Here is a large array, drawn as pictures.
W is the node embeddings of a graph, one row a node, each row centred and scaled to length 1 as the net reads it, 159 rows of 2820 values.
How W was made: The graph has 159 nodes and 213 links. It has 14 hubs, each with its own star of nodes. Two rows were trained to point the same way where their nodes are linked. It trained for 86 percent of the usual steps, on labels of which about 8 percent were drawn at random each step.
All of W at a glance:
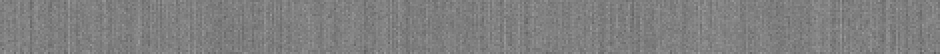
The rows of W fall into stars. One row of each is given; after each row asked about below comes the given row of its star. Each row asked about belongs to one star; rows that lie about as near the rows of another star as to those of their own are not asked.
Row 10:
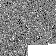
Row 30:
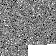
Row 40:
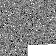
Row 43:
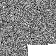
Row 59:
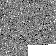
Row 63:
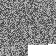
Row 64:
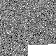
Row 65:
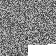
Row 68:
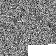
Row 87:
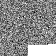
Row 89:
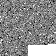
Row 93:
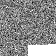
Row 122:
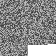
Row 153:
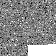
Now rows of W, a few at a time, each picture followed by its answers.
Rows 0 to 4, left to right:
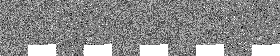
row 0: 64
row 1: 87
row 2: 64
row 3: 59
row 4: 87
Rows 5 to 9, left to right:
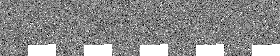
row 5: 68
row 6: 64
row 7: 30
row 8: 10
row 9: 64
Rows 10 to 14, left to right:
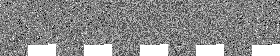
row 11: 65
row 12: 65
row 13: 89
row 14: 64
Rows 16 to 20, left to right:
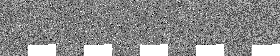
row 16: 87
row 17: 68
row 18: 30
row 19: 43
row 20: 87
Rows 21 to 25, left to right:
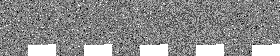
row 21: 93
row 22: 89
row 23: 43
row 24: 10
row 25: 10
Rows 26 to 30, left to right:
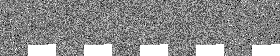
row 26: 10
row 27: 30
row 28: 40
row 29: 93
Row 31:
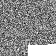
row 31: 59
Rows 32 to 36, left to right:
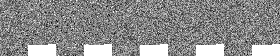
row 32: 64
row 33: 65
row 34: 68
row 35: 10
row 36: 43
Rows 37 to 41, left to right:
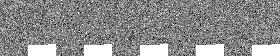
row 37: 87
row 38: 93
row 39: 68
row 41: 40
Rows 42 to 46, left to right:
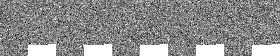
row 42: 87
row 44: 65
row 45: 43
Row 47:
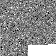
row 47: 65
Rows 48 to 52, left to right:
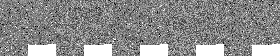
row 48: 153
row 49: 59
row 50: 68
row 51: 30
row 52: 93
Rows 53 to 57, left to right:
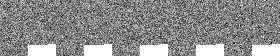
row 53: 153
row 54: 64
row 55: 68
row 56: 30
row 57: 63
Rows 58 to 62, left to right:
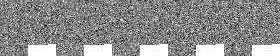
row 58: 63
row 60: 122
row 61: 30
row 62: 65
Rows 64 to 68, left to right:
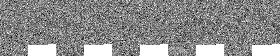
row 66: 65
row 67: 63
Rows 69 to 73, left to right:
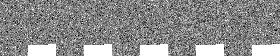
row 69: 30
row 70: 64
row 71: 63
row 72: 89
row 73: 93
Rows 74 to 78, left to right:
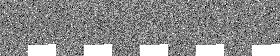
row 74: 10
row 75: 63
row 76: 40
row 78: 30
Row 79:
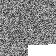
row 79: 63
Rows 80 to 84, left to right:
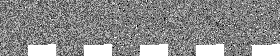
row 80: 65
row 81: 89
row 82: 30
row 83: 40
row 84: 153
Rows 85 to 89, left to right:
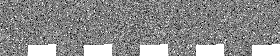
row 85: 65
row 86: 43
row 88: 89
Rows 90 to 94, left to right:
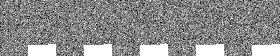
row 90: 59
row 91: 89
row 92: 63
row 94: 122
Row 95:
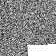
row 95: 59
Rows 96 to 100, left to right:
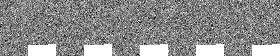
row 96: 43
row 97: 93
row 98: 40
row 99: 30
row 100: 43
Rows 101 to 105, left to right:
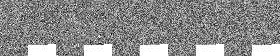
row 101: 93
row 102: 89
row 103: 40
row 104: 63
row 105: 153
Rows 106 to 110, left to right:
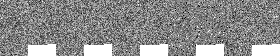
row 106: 122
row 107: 59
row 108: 122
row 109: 153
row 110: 40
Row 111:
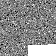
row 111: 122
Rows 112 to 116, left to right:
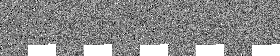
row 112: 93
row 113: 64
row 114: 63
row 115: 64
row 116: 89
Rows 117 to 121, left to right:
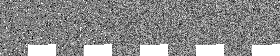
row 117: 65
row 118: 40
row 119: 63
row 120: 59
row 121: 87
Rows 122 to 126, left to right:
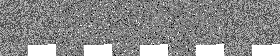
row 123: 89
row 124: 122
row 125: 87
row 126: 59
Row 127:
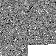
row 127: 122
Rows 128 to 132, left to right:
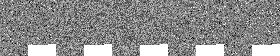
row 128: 65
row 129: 59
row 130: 68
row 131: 64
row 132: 43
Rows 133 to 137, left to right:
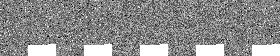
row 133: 68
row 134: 63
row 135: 30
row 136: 89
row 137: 68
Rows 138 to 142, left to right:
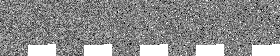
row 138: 65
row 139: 89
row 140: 153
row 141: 63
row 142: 10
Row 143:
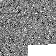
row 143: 122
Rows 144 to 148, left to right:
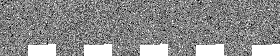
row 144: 63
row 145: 93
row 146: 93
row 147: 40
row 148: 122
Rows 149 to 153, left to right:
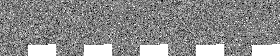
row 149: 59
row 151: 10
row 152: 65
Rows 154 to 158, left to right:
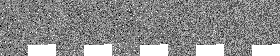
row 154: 93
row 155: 30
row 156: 122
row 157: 10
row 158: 43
